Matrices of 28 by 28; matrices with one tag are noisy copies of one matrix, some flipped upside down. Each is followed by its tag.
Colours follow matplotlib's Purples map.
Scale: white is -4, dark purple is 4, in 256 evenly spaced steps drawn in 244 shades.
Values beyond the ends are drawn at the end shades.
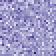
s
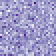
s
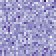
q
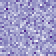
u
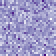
q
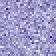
u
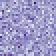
s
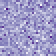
u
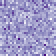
q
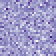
u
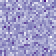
q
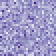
s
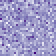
s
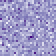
s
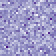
u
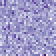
q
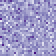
s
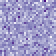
q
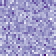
q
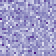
s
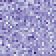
s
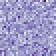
q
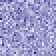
s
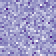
u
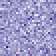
u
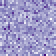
q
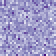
q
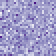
s
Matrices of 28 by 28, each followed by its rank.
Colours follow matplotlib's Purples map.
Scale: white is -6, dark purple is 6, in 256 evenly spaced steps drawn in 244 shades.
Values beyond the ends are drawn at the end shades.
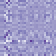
three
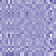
three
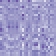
three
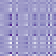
one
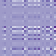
one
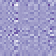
three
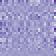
three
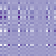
one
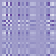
one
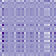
one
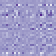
three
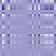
one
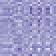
three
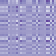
one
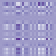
one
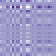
one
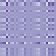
one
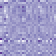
three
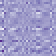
three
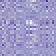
three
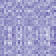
three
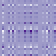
one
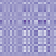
one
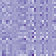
three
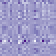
three
